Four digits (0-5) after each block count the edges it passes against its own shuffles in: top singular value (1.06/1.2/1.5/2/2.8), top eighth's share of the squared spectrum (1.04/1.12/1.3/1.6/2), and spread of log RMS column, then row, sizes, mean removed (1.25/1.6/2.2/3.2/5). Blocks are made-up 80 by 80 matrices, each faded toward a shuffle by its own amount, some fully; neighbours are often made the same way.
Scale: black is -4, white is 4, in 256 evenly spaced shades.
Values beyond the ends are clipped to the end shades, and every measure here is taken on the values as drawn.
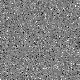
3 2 1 1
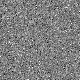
0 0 0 0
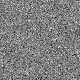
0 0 0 0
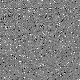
3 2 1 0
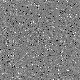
3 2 0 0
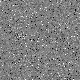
0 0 0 0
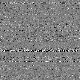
3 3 0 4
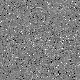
0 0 0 0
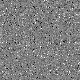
3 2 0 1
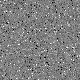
0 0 0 0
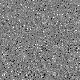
3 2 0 1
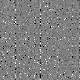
4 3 2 1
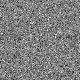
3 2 0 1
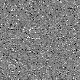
3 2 0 1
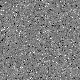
1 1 0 0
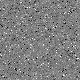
1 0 0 0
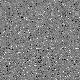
3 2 0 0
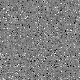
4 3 1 1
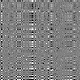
5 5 4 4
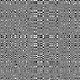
5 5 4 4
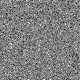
0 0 0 0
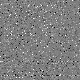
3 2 0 1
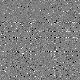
4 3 1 2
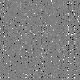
4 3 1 1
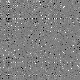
4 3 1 1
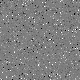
0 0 0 0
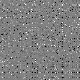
4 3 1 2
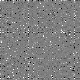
4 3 2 2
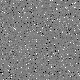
2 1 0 0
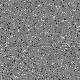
2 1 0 0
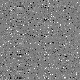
3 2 1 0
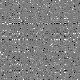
4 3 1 2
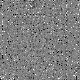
3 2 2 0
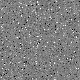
1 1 0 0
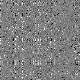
4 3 3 2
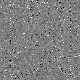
2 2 1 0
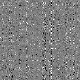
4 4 3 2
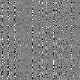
4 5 4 2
